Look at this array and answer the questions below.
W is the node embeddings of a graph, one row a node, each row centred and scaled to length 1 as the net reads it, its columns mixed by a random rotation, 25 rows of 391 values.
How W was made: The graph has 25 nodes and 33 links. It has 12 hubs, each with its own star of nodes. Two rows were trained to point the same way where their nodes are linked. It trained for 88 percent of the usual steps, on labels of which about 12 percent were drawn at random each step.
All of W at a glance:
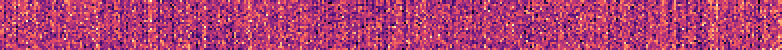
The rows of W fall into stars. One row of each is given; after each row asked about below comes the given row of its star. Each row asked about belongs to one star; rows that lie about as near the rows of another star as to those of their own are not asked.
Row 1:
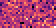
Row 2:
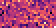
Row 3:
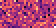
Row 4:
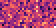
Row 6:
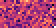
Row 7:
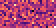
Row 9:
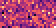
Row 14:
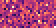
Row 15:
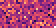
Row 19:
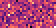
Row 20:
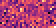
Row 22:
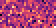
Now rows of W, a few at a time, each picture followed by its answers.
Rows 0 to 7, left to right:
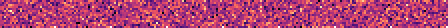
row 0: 9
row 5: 20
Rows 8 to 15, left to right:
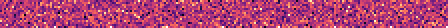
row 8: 14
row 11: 1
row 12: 15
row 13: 19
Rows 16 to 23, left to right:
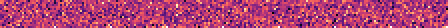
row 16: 4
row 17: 3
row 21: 6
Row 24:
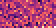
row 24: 2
